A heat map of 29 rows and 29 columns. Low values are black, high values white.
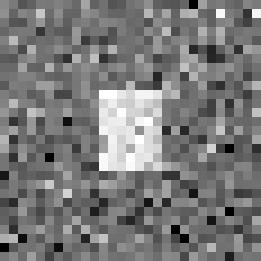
Slope: none. Odd patch: higher, in the centre. Stripes: none. Ninth with the highest average: centre.
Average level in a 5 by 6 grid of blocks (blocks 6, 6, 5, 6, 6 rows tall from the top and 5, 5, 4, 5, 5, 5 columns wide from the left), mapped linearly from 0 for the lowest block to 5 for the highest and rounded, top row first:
1 1 1 1 1 1
1 1 2 2 1 0
1 0 5 5 0 1
0 1 2 2 0 0
0 0 1 0 0 0
